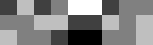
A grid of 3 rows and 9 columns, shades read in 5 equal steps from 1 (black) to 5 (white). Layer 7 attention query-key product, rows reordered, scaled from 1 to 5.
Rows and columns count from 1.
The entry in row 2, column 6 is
2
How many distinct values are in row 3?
4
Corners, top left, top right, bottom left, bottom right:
2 3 4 4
